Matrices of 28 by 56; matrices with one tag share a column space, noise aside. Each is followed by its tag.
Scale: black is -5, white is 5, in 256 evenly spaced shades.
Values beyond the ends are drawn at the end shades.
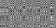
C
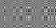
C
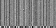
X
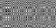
C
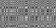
C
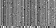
X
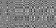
C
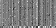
X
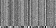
X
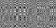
C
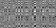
C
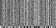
X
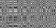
C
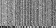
X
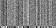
X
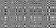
C
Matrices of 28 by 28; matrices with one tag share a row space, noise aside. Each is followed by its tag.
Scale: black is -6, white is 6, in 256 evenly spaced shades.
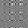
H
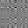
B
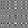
B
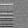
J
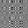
H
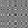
B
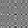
B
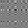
B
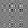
H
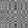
B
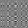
B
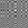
B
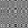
B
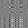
H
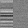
J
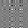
H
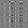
H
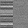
J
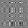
H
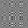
H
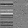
J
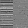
J
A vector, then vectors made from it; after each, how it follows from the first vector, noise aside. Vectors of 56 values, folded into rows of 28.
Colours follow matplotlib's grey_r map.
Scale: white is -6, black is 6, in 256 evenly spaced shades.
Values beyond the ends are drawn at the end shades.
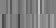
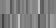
sign-scrambled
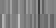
negated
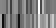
scaled up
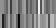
scaled up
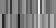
scaled up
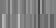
negated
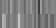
negated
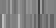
negated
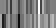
scaled up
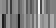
scaled up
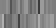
sign-scrambled
